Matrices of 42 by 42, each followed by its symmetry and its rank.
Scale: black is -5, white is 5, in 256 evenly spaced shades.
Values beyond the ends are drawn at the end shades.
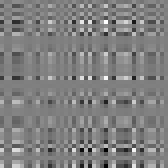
neither, rank one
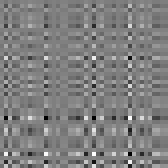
neither, rank one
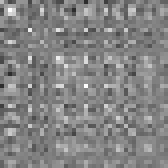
symmetric, rank three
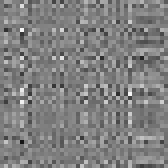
neither, rank three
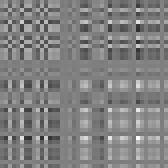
symmetric, rank one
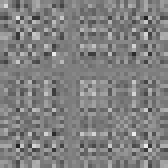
symmetric, rank three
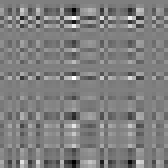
neither, rank one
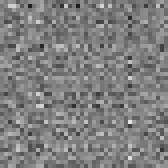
neither, rank five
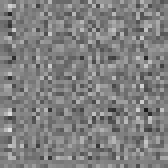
neither, rank five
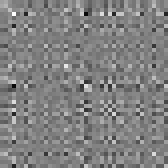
symmetric, rank three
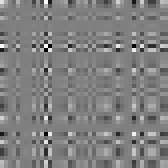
symmetric, rank one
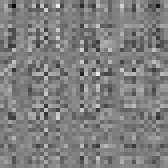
neither, rank three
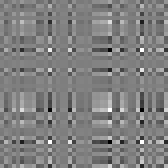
symmetric, rank one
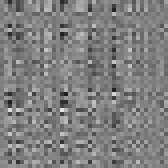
neither, rank three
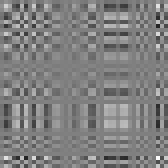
symmetric, rank one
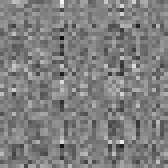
neither, rank five
